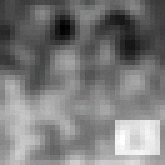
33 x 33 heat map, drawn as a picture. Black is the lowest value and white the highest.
Grain: blotchy. Slope: up to the bottom. Ninth with the highest average: bottom right. Odd patch: higher, in the bottom right.
